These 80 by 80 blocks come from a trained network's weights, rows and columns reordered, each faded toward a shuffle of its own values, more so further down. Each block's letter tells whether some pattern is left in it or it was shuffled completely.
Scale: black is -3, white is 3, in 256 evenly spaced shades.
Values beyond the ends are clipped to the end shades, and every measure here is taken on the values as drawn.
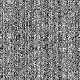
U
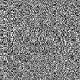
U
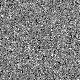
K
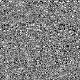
U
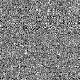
U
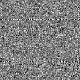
U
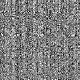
U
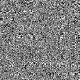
U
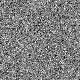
K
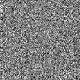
U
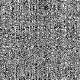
U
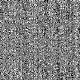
U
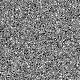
K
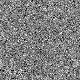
U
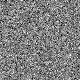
K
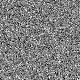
K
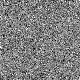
K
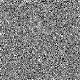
U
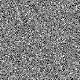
U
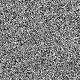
K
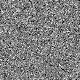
K
